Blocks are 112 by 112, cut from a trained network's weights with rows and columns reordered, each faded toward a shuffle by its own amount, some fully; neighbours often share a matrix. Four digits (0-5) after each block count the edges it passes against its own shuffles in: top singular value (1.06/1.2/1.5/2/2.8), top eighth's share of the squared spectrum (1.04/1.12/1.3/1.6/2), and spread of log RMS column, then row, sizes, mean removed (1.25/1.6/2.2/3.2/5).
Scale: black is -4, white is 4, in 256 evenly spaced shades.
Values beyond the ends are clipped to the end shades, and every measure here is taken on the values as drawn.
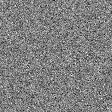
0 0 0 0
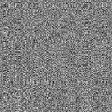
4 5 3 2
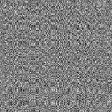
5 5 3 2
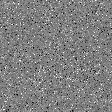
0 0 0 0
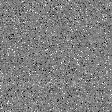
0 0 0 0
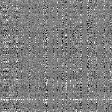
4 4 4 2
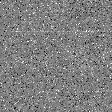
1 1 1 0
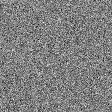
0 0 0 0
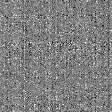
3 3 1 3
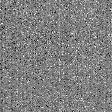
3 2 0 2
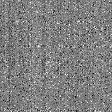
3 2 0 2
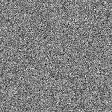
2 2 0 0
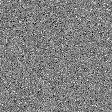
1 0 0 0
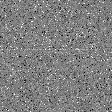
1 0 0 0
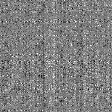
3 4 0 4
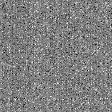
3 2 0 2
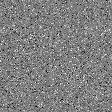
0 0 0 0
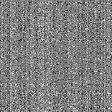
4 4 1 3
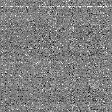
3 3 3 2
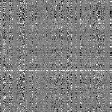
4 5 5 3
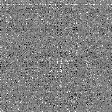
3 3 3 1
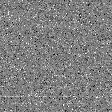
1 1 0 0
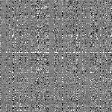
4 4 4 2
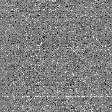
3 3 2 1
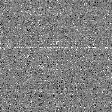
3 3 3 1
